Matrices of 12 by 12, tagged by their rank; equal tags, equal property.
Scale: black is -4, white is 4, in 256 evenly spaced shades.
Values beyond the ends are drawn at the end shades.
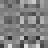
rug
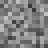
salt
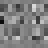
rug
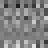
rug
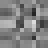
rug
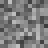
salt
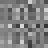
rug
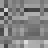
rug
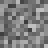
salt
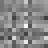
rug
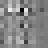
rug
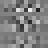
rug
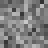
salt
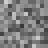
salt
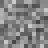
salt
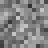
salt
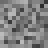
salt
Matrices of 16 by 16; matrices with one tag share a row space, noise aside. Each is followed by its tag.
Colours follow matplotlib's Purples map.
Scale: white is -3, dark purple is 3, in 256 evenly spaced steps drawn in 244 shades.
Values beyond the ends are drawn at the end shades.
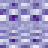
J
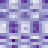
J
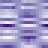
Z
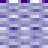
J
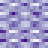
J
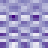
J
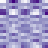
J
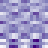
J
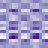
J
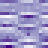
Z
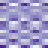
J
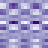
J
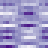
Z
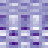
J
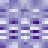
J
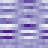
Z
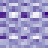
J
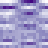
Z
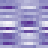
Z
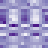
J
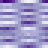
Z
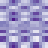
J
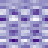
J
